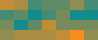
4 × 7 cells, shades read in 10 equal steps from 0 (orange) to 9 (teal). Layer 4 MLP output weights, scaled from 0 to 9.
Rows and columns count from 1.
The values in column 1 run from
2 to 7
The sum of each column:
18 21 25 18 18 18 25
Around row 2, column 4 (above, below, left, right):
6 2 9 5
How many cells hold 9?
4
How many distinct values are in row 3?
4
